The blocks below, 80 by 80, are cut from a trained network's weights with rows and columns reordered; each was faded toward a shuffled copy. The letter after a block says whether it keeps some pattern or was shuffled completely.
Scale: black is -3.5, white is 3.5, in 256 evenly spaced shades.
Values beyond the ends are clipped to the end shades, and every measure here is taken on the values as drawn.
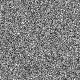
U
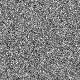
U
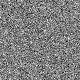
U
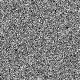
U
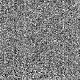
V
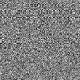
V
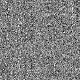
V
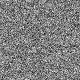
U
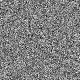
U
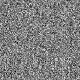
V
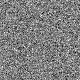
U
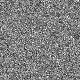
U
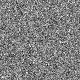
U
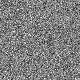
U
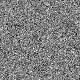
U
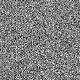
V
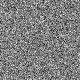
U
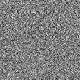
V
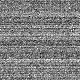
V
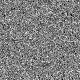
U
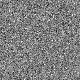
U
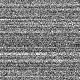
V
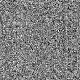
V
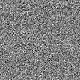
V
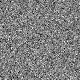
U
